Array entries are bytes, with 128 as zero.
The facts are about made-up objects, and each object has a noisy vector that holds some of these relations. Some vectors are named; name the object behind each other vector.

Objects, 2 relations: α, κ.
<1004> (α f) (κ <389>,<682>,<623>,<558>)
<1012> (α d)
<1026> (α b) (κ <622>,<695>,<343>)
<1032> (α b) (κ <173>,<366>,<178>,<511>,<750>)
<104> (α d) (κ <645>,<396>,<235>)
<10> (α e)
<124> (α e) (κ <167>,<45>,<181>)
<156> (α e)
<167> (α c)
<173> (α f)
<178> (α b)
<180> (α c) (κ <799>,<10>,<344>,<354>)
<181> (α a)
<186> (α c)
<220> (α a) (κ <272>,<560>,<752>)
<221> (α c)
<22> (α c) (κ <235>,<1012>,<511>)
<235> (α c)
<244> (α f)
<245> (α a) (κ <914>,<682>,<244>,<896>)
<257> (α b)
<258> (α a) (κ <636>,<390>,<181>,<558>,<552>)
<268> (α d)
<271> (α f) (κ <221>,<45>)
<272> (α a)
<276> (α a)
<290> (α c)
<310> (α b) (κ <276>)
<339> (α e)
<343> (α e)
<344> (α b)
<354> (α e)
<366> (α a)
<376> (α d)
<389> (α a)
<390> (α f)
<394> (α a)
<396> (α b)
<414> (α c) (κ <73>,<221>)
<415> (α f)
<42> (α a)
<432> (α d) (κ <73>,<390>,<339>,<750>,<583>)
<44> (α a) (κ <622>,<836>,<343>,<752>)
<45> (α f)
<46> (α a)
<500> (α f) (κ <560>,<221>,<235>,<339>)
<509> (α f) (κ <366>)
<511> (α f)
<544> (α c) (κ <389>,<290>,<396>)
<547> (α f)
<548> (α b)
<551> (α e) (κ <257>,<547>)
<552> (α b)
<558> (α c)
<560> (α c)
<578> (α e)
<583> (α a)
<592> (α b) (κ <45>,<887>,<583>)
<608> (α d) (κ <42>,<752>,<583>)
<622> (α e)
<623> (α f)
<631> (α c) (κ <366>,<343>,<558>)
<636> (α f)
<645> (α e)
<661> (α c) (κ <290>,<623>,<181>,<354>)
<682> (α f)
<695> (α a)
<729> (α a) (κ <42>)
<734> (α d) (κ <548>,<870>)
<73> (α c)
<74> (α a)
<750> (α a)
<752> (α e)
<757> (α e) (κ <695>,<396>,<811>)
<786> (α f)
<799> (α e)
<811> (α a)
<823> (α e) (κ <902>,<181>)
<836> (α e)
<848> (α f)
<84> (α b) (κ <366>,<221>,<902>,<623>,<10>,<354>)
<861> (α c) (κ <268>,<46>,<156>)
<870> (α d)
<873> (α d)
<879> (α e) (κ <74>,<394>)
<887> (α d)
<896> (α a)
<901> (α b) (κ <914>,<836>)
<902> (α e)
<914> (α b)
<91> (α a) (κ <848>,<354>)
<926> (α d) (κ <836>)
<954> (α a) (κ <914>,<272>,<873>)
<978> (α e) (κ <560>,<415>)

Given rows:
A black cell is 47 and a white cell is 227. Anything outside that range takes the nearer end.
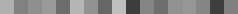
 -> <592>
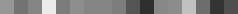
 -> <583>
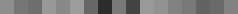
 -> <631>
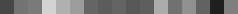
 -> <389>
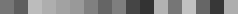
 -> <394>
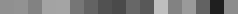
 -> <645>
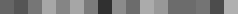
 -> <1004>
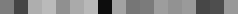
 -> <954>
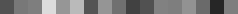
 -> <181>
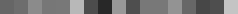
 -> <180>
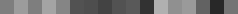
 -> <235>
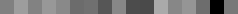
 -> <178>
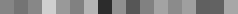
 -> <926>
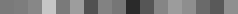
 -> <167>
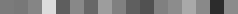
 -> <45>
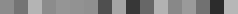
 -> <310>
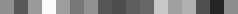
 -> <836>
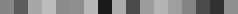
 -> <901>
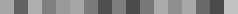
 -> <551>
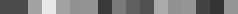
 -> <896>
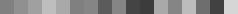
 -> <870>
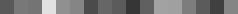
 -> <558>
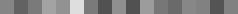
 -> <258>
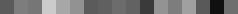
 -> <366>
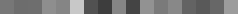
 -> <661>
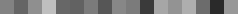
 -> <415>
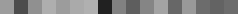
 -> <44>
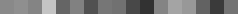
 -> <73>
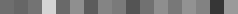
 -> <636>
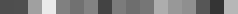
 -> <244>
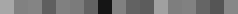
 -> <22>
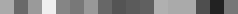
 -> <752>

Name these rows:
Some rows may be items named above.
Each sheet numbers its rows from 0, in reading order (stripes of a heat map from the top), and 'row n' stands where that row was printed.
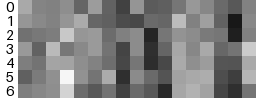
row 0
<414>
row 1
<645>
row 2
<552>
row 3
<861>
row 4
<186>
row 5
<873>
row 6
<560>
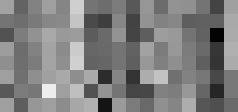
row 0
<124>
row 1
<661>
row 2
<344>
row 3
<823>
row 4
<823>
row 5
<1026>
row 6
<181>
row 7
<220>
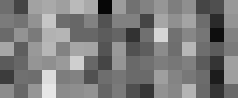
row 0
<245>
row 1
<415>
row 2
<396>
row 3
<729>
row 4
<91>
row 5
<623>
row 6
<42>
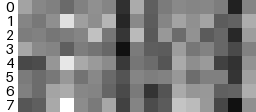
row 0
<1032>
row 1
<926>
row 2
<84>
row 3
<22>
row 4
<896>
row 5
<509>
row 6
<186>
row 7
<914>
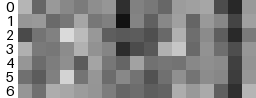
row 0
<978>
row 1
<104>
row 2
<389>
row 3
<757>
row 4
<271>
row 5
<636>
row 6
<578>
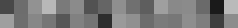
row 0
<848>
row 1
<500>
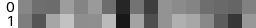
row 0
<631>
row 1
<901>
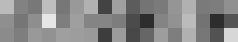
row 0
<608>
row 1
<583>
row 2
<734>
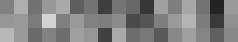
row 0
<1012>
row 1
<887>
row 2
<432>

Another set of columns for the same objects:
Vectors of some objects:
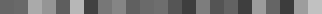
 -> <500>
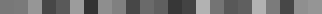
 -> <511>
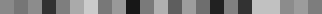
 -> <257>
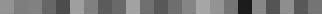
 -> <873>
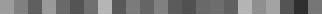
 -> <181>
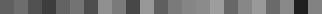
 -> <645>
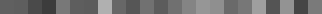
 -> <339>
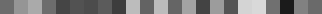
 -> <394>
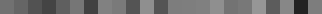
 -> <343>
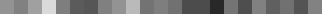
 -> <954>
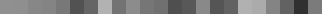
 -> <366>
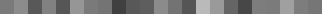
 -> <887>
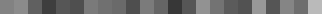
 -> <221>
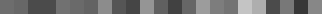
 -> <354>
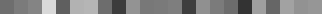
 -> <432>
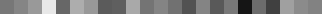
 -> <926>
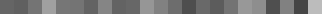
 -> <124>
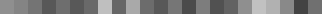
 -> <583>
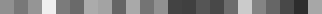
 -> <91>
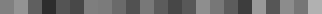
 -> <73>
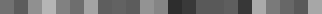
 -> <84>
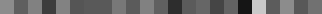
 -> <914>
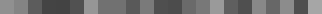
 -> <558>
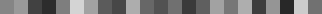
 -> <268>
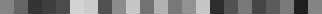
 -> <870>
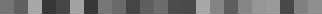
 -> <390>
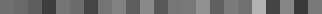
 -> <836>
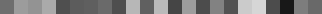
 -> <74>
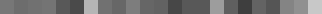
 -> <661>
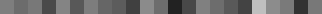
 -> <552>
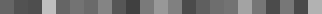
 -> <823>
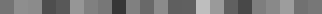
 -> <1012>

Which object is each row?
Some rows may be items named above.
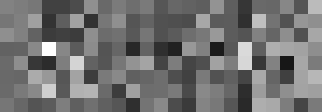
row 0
<186>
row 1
<415>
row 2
<558>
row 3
<310>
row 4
<156>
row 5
<500>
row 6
<432>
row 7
<178>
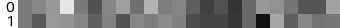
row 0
<258>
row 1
<901>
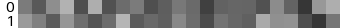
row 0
<1004>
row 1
<181>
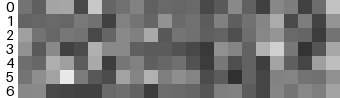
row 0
<509>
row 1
<578>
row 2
<896>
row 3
<848>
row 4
<500>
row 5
<729>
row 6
<235>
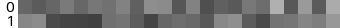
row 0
<757>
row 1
<235>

